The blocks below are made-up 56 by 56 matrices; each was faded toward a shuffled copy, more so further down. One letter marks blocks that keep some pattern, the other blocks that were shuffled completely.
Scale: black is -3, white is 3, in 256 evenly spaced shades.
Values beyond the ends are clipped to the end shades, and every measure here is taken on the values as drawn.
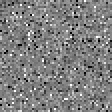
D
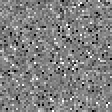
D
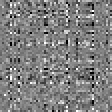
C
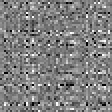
C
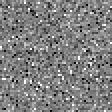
D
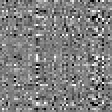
C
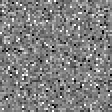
D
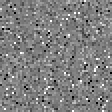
D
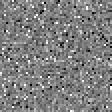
D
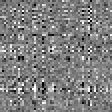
C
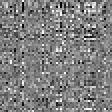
C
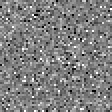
D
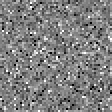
D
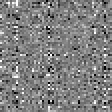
C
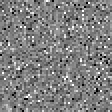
D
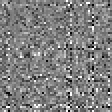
C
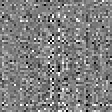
C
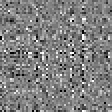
C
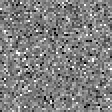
D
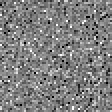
D
